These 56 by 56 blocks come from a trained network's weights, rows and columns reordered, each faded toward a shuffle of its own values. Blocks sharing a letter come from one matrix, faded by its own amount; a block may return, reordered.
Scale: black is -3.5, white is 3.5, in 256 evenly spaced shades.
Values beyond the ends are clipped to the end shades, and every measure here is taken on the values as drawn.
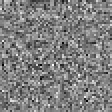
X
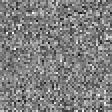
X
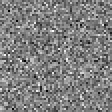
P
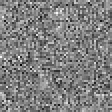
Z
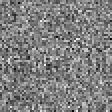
X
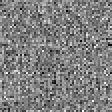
X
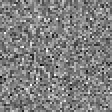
P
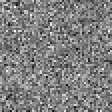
P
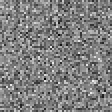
Z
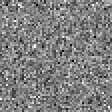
P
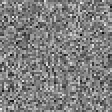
Z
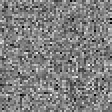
X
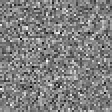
P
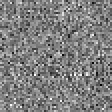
X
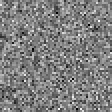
P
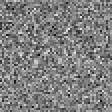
Z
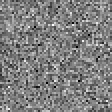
P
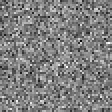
X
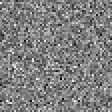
P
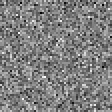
P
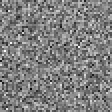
Z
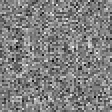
Z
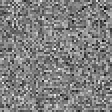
Z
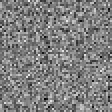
Z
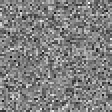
Z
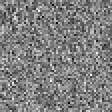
Z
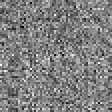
X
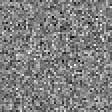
P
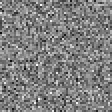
P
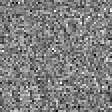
P
